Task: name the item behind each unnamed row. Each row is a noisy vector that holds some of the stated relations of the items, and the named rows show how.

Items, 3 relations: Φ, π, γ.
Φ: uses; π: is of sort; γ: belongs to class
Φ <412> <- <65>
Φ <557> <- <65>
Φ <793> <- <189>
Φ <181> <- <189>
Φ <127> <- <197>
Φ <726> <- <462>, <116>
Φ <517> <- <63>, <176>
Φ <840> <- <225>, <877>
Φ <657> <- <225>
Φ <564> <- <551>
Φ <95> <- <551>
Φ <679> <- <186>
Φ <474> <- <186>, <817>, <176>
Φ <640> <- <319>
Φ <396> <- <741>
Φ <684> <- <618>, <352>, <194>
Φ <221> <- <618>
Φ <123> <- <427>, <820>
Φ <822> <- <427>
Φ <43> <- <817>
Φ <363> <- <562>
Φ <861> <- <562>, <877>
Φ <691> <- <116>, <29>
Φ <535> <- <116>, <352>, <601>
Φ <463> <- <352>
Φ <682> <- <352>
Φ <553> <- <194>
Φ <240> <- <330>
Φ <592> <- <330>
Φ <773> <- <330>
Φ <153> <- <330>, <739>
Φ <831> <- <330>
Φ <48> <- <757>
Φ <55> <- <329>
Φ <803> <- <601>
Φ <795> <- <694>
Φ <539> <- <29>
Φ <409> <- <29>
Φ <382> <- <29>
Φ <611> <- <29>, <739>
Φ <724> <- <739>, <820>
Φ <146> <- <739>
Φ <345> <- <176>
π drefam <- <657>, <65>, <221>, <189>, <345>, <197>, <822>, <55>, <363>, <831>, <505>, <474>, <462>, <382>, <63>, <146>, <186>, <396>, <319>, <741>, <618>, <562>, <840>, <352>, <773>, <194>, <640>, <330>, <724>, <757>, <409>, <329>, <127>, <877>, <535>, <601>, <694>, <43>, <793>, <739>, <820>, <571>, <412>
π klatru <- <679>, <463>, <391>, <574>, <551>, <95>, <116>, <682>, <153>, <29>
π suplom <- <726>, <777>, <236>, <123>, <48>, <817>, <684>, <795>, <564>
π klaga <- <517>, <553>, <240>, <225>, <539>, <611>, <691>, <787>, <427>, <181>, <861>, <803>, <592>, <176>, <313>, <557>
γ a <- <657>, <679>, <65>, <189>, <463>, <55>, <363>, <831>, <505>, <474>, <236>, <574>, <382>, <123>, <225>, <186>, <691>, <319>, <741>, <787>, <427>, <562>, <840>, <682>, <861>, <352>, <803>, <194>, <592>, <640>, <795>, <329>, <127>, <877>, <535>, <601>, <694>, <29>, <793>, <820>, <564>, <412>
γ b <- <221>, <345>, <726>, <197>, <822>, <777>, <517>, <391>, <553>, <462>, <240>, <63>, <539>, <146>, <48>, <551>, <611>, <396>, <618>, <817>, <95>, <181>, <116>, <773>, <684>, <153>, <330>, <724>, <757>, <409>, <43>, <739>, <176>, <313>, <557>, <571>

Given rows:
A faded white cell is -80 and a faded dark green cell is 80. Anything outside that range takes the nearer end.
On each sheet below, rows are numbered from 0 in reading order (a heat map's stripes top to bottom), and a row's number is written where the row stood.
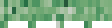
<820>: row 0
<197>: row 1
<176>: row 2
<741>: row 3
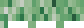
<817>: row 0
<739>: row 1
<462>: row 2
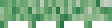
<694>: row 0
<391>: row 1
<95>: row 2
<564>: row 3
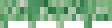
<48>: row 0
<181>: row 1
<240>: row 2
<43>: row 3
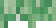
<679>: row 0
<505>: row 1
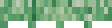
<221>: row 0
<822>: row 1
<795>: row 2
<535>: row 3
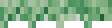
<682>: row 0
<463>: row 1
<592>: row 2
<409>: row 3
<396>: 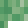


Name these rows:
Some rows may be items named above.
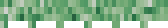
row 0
<817>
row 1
<391>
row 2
<462>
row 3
<382>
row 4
<186>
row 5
<831>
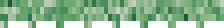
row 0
<176>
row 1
<684>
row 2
<396>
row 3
<225>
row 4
<817>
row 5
<574>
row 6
<409>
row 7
<236>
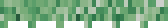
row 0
<409>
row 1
<396>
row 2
<186>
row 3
<116>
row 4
<551>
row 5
<726>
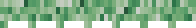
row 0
<773>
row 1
<63>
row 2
<153>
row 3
<539>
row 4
<29>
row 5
<123>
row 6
<618>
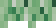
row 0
<330>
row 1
<739>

